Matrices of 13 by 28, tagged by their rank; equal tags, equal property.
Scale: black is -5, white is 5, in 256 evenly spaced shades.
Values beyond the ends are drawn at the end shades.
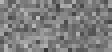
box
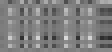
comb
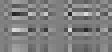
comb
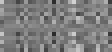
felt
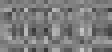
felt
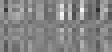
felt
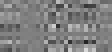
felt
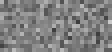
box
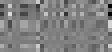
felt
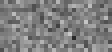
box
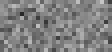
box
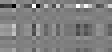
comb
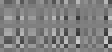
comb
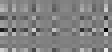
comb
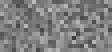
box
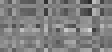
felt
